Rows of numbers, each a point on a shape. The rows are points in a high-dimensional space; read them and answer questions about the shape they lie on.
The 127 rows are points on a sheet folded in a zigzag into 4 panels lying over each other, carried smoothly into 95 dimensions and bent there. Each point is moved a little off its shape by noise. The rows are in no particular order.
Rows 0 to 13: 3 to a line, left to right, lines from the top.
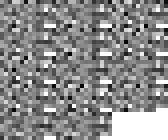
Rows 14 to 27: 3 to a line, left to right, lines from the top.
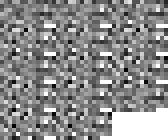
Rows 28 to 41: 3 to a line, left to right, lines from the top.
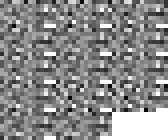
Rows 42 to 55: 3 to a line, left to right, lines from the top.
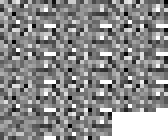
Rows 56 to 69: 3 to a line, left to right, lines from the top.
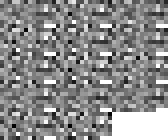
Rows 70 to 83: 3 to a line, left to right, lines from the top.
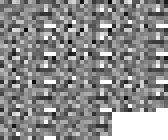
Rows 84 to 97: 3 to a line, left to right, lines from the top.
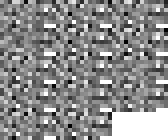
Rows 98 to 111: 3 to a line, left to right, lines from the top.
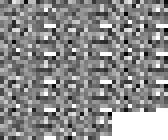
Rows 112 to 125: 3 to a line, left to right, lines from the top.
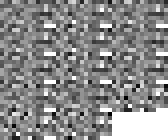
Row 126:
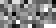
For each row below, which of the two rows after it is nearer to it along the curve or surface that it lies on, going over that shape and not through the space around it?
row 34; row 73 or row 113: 113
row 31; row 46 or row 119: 119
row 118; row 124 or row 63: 63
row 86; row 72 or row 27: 27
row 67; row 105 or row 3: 3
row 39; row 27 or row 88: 88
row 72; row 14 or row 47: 14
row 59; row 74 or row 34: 74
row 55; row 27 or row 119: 119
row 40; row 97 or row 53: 97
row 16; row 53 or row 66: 66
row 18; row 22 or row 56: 22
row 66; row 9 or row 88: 88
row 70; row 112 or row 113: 112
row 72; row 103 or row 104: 104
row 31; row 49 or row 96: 49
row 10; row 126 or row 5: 126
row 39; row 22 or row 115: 22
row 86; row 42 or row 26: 42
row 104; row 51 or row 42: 42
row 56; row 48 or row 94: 48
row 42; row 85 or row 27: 85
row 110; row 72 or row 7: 72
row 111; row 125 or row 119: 125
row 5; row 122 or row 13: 13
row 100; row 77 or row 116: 116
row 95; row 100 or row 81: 81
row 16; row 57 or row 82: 57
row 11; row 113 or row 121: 121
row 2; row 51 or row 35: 35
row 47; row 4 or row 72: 4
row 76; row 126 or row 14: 14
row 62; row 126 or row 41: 41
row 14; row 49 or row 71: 49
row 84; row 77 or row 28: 28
